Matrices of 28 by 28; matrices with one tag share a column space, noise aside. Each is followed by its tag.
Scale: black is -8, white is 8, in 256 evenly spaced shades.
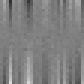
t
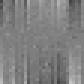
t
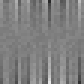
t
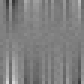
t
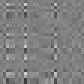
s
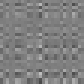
s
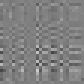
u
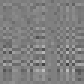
u
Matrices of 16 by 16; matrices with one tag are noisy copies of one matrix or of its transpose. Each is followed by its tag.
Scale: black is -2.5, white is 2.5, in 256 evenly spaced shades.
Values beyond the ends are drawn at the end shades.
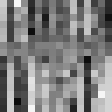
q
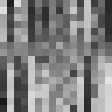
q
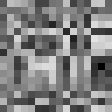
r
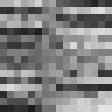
q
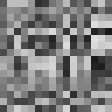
r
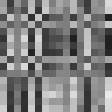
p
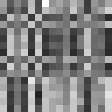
p
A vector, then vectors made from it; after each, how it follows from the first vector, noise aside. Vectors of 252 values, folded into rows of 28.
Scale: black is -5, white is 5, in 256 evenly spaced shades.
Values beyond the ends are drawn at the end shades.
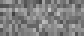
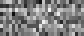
scaled up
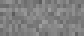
shrunk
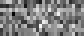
scaled up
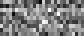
scaled up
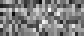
scaled up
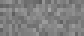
shrunk
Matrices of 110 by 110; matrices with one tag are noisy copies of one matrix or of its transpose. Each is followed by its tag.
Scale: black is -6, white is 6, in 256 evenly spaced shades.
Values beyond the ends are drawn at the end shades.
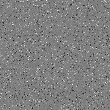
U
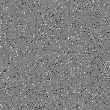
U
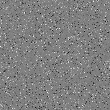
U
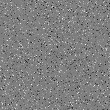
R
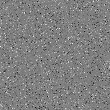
U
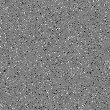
U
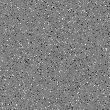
R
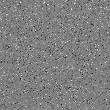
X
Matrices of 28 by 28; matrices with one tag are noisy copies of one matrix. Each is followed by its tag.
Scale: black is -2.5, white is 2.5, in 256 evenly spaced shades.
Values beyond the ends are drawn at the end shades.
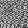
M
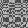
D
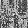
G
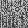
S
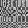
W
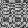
D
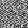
M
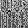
S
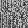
S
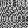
W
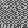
M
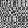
W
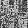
G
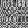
W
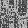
G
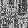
G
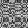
D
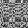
D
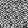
M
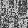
G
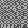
M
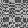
D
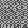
M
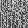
S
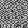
M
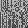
S
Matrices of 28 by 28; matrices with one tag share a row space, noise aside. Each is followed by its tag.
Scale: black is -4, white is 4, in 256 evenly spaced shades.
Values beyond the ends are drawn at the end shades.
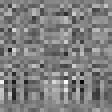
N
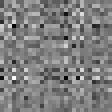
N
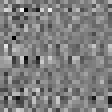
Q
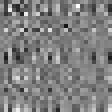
Q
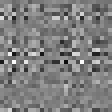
N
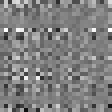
Q
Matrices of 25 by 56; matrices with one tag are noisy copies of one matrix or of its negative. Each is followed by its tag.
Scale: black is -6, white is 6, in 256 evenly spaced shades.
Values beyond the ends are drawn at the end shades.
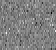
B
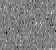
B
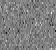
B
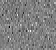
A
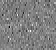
A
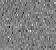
A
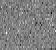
B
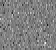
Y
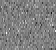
B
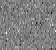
B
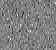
A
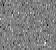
Y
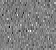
A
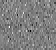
A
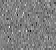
A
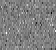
B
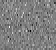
A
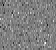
Y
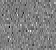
A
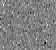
Y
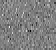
A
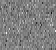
B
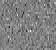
A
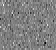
Y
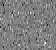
Y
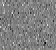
Y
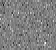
Y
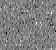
B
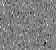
Y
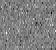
B
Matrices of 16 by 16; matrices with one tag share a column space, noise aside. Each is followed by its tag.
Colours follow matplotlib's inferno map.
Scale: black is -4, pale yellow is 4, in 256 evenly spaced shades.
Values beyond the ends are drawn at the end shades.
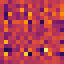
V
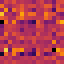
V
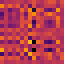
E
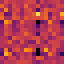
V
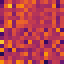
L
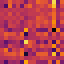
L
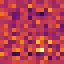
E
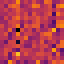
L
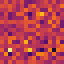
E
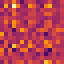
L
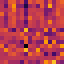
L
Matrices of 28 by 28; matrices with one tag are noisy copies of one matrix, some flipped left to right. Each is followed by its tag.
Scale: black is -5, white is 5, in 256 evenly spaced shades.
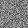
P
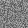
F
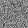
F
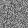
F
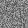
F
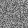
F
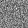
F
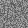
F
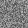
F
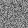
F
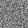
F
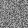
P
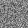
F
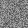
P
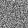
F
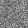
P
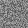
F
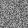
P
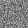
F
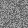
P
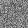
F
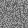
F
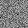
P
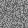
F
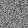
P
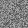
P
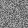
P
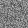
F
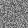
F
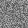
F
